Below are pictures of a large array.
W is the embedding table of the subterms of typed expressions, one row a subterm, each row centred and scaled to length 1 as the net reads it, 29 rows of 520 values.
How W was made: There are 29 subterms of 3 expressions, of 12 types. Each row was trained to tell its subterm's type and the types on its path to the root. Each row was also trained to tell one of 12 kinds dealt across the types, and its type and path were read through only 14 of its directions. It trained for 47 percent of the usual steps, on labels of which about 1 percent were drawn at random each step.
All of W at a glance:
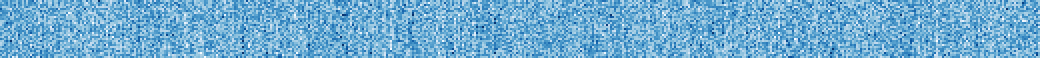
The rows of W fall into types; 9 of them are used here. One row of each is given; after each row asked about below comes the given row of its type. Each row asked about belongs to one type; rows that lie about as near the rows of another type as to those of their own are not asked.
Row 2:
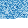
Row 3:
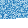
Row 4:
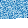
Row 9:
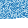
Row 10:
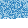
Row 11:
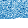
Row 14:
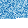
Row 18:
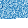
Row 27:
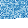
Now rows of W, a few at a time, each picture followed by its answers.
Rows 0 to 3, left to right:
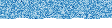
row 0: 2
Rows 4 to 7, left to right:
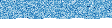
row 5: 9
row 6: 2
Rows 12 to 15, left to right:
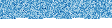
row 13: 18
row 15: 18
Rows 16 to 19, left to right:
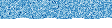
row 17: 11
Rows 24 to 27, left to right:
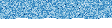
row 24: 18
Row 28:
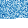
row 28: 2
